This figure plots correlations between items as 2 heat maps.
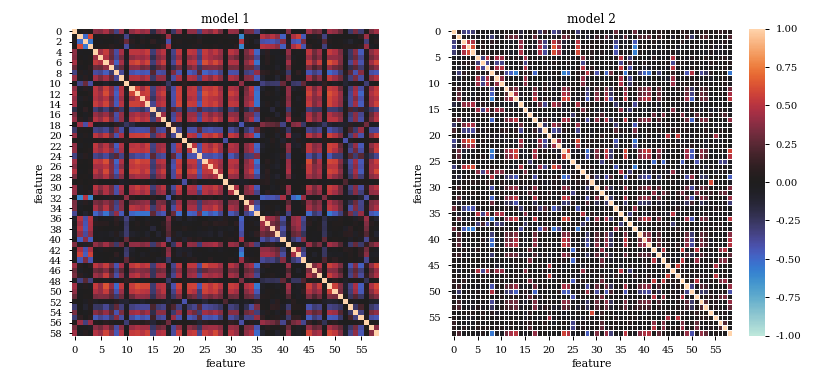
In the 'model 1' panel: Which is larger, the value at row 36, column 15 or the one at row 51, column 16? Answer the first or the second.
the second
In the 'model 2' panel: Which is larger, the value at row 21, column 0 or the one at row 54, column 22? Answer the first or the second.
the second
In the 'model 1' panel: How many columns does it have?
59
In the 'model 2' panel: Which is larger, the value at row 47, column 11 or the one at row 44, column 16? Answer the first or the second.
the second
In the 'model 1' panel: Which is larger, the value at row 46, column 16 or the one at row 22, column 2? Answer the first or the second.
the first
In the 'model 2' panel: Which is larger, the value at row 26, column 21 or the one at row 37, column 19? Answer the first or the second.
the first
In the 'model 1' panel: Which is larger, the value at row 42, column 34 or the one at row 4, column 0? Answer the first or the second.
the second
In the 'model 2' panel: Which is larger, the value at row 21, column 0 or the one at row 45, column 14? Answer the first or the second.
the second
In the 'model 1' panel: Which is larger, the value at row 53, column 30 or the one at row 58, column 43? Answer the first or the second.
the second
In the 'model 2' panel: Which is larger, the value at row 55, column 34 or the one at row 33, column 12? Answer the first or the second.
the first
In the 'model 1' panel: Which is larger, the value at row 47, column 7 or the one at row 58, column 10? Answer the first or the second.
the first
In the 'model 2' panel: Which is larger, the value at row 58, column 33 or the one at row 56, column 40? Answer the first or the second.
the second
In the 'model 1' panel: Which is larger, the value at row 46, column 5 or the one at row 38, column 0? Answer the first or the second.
the first
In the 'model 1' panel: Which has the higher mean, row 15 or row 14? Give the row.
14
